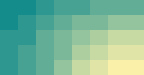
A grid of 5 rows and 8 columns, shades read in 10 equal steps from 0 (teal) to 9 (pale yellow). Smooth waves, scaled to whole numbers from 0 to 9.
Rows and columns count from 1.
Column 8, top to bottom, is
3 5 7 8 9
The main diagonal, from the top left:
0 1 3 4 7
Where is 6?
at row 3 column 6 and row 4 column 5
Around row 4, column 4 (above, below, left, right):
4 5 3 6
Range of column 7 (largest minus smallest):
6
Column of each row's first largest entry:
6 7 7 7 7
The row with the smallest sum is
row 1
